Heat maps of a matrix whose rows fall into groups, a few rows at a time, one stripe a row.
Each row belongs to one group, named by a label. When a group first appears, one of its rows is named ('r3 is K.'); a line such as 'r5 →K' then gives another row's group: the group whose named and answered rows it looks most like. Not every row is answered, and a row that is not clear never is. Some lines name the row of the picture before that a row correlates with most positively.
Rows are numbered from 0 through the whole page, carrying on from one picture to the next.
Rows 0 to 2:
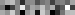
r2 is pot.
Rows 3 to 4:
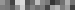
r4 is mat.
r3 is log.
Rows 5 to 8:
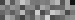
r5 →mat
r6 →pot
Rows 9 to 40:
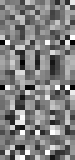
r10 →mat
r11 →pot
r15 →pot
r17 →mat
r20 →pot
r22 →pot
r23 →log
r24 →log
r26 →mat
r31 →log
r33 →log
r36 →log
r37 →pot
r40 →log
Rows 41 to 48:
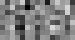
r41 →mat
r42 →mat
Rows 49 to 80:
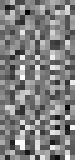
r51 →mat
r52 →pot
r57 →pot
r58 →pot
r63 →log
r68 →log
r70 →pot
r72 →pot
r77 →log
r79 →mat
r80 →pot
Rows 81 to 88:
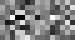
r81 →mat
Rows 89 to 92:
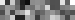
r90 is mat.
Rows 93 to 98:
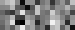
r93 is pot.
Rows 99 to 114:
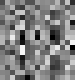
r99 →mat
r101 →log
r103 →mat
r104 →log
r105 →pot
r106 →pot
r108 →mat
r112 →pot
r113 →log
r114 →mat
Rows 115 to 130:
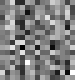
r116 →mat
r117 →mat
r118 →mat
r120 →pot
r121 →mat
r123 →log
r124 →pot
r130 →pot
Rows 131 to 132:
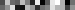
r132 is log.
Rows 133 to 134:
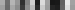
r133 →pot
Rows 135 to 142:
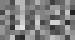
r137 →mat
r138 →log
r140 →log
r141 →pot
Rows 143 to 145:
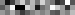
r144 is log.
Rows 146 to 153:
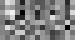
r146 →pot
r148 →pot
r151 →pot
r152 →log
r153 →pot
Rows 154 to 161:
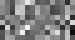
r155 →log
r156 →log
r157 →mat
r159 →mat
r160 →mat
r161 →mat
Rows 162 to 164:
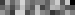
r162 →mat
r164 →log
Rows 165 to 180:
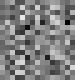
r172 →log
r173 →mat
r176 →mat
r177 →log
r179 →log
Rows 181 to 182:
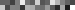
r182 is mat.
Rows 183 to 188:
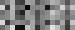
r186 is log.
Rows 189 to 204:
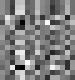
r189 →log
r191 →log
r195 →log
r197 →log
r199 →log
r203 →log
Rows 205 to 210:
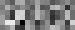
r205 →log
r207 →log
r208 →log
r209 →pot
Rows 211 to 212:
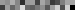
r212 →mat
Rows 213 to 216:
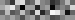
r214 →pot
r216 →pot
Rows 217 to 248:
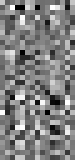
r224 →pot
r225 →mat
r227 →pot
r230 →mat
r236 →log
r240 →log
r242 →log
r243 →pot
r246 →log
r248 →log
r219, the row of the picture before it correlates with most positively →214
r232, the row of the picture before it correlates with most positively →213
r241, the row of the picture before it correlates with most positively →215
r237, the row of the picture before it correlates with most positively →216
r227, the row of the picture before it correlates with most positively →214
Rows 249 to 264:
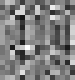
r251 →log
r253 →pot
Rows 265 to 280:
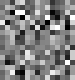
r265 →log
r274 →mat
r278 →pot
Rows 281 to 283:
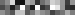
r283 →log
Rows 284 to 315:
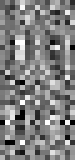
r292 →log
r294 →log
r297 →pot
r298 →mat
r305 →pot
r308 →mat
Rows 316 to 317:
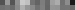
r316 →mat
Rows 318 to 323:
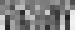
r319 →log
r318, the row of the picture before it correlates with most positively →316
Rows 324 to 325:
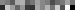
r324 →log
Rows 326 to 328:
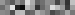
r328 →log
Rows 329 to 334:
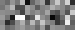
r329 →mat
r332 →log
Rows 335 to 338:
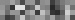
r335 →pot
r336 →log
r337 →pot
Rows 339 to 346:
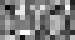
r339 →mat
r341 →log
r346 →pot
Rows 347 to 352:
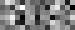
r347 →pot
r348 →mat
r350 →pot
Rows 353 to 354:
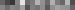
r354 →mat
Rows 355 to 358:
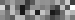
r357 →pot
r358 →log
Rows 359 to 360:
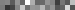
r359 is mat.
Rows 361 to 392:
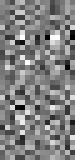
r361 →log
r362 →pot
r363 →log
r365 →log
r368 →mat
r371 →mat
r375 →mat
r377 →log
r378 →pot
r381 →log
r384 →log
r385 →mat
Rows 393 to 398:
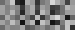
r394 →pot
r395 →pot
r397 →pot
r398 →mat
